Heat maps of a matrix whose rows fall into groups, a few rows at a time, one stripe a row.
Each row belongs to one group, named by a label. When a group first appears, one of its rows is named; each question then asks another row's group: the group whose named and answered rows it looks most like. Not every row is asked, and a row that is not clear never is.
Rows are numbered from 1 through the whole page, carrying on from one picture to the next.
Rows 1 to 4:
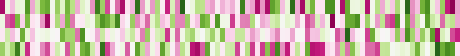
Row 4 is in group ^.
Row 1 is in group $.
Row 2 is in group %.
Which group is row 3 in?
$
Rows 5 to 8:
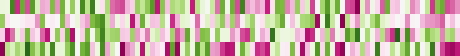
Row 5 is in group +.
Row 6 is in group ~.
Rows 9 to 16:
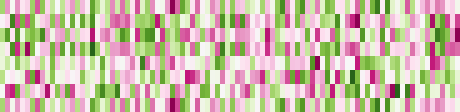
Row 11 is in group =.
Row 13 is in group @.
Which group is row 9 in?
~
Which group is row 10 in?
+
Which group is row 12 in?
+
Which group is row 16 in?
~
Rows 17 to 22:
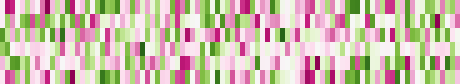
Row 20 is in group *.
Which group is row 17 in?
%
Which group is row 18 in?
$
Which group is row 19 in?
=
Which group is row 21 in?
@
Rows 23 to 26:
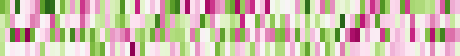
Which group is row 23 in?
=
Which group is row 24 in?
*
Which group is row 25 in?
+
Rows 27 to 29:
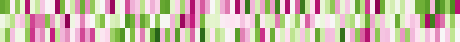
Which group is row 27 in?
^
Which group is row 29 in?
*
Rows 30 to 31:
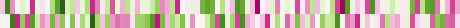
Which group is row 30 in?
$
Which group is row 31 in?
+
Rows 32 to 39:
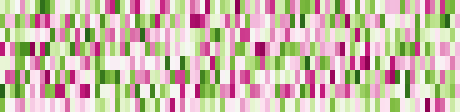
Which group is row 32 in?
=
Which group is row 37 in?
%
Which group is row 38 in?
^
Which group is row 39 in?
*
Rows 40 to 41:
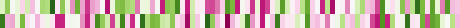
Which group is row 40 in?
=
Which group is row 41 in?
^
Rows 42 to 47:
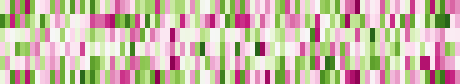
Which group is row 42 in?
+
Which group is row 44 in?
~
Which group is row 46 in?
~
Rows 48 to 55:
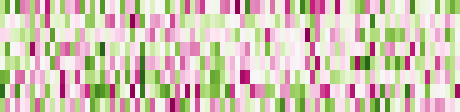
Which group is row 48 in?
^
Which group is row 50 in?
@
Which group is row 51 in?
*
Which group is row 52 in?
@
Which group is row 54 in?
^
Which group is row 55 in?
~
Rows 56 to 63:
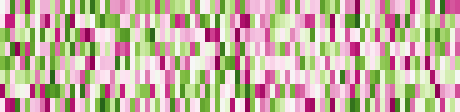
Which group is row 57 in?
%
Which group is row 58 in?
=
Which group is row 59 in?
+
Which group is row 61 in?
@
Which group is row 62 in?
$
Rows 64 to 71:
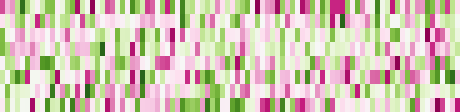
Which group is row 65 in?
@
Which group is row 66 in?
*
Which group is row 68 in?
=
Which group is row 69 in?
^
